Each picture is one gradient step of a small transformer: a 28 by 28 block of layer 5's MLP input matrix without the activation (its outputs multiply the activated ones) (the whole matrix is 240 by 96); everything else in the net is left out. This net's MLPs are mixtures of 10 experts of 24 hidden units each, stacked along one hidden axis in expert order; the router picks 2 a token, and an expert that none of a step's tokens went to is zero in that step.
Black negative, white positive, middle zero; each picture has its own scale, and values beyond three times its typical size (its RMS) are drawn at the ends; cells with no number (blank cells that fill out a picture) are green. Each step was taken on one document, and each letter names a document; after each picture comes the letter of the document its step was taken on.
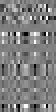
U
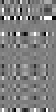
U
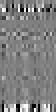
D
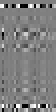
D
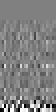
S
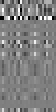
U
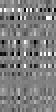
U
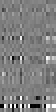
S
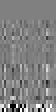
S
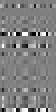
D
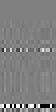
S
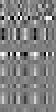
U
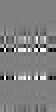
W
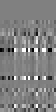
W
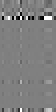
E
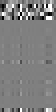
E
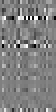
E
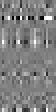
E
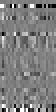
D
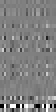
S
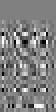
D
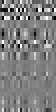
U
